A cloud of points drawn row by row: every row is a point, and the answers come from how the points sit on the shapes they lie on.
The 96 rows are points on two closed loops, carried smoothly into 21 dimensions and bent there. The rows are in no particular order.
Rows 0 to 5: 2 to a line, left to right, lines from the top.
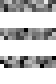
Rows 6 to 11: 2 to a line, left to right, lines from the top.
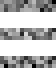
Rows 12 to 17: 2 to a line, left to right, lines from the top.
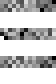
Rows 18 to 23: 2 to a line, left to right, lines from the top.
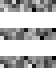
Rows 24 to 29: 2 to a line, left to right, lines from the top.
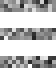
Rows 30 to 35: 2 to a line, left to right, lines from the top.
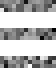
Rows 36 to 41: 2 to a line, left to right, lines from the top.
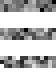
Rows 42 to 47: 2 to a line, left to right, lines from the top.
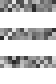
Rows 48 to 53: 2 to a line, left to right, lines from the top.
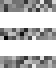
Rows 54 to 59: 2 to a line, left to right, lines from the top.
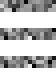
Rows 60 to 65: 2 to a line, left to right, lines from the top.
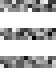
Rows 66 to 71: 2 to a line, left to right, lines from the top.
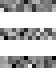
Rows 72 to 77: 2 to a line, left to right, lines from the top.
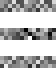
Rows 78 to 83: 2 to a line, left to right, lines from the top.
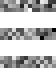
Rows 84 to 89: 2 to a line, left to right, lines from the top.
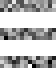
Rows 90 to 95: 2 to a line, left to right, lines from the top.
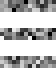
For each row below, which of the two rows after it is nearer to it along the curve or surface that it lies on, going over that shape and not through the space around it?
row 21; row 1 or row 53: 53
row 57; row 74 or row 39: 39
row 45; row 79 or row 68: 79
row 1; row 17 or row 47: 47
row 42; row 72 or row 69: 69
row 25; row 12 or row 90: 90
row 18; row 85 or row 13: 13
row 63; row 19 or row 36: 19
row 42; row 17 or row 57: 57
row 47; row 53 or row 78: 78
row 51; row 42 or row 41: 41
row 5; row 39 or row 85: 39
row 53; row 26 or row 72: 26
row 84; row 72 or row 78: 72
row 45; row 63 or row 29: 29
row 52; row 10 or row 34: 34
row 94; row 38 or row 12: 38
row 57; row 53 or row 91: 91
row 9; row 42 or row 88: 42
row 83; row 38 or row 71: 71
